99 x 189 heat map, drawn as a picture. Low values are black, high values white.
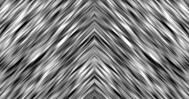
It is mirror symmetric from left to right. No overall slope runs across the table. On average the colour sits 50% of the way up the scale. The histogram is bell-shaped.
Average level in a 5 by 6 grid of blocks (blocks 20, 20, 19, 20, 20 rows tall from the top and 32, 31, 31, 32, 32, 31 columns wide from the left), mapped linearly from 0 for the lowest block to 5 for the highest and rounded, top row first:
532235
332233
331133
033330
222222
